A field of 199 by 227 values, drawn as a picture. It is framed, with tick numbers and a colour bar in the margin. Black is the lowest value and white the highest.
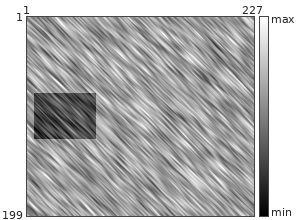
In the middle left lies a patch that is lower than the rest. The ninth with the lowest average is the middle left. The grain runs diagonally down to the right.
